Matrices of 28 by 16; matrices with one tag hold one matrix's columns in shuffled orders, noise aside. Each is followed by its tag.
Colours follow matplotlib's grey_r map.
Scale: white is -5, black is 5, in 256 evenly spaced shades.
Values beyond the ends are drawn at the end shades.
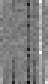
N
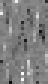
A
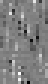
A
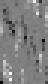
A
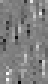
A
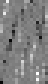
A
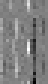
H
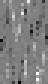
A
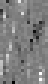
A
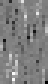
A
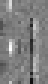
H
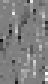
A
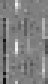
H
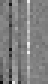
N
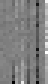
N
